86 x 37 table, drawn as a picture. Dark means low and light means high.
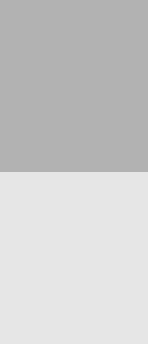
The table splits into 2 rows of 1 panel. Panel 1,1: high, flat. Panel 2,1: very high, flat.
